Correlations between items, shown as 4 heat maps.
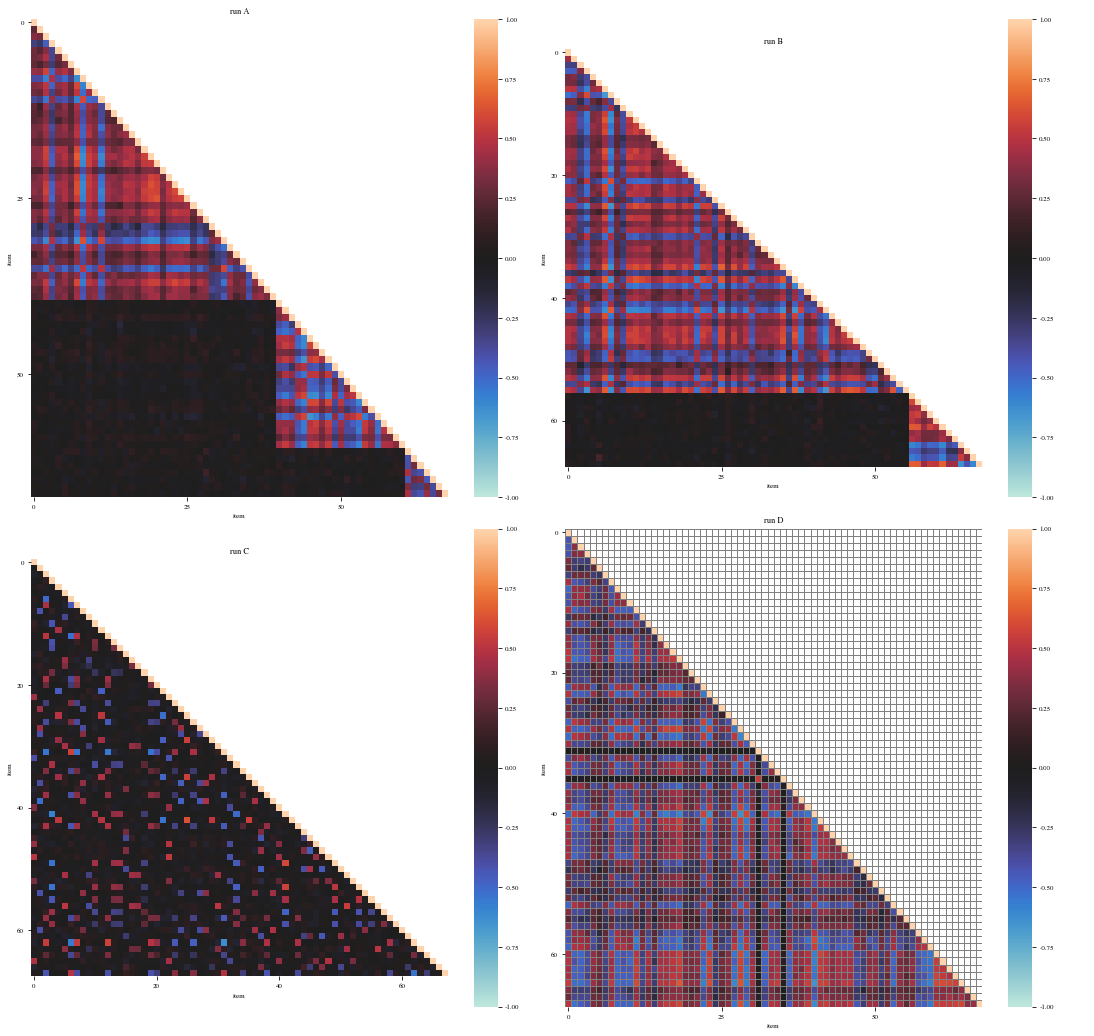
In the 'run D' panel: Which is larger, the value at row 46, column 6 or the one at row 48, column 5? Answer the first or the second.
the second
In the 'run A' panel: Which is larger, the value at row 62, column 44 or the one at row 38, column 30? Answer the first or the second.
the first
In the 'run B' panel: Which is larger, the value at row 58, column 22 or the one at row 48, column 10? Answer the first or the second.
the second
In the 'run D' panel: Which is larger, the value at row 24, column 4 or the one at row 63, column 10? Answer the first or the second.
the first
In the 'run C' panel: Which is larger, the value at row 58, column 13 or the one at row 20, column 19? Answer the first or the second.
the second
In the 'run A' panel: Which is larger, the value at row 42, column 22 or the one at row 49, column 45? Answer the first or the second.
the first
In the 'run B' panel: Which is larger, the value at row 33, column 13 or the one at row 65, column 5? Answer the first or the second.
the first
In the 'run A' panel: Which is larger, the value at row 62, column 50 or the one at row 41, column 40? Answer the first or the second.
the second
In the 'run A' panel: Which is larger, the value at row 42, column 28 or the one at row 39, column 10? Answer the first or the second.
the second
